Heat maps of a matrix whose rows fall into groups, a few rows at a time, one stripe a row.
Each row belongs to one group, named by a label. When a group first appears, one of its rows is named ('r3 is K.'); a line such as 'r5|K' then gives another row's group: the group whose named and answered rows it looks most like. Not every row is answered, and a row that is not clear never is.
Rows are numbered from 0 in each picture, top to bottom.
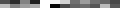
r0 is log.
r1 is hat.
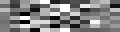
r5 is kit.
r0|hat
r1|log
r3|kit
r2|log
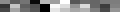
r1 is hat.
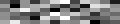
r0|log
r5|hat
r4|log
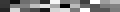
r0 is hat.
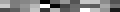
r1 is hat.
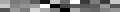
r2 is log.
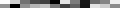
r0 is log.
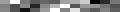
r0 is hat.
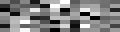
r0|log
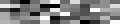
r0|kit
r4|hat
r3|log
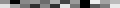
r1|log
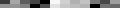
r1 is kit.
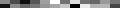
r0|kit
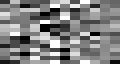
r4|log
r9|kit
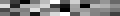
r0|kit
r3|log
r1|hat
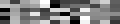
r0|hat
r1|hat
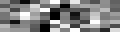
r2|hat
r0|kit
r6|log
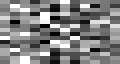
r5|hat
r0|log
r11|log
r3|log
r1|hat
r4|hat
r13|hat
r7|log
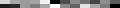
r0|hat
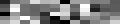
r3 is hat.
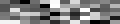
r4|log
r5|hat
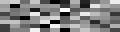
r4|kit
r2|log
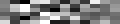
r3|log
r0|kit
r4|kit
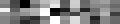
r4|kit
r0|kit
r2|hat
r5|kit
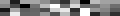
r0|hat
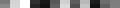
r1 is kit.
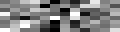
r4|kit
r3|hat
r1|log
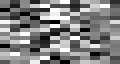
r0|log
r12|log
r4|log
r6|kit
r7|hat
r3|kit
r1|hat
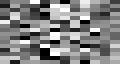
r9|kit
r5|hat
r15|hat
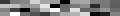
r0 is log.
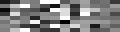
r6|kit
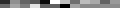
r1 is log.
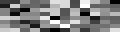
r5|kit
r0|log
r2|kit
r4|hat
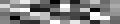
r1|log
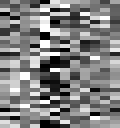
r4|hat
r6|hat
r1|log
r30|log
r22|hat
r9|log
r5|hat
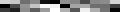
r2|log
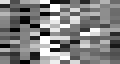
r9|log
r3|log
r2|kit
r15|kit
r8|log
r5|kit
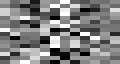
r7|hat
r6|log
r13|hat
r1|kit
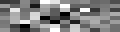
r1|log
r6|kit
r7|kit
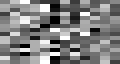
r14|hat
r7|kit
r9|log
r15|hat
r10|hat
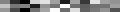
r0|kit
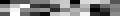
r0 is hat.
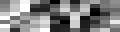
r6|hat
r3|hat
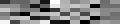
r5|hat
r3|kit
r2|log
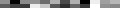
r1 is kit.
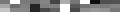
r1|log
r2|log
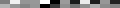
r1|log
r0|hat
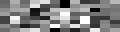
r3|log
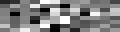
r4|log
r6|hat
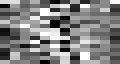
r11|kit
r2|hat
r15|log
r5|hat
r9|log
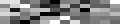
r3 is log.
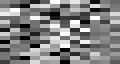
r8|log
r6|kit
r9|kit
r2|hat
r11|log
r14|kit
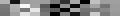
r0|hat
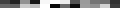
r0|log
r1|hat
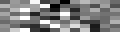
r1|hat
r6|kit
